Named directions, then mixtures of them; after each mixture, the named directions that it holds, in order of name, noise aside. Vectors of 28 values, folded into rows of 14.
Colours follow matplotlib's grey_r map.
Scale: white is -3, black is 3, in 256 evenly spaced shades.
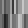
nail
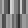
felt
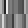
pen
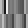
pen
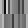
felt, pen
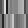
pen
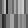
nail, pen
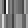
pen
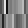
pen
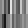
felt, nail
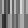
felt, nail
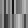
nail, pen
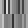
felt, pen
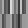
felt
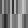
nail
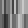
nail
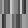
felt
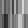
nail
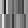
pen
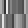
pen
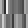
pen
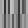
felt, pen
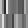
pen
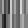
felt, nail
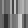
nail
